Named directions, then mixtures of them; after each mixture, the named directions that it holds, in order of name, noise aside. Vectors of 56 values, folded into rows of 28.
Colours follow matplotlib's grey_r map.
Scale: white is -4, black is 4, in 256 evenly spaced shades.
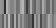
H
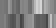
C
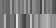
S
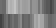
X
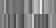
C, H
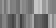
C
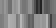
C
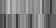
S, X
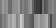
C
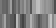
C, S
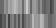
H, X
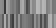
C, H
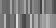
S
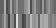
H, S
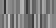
H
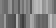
C, S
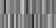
H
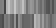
H, X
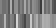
S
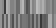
C, H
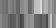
C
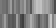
C, S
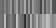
S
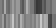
C, H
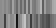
S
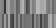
C, H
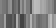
C, S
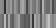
H, S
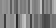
S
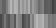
S, X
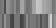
C, H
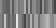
S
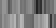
C
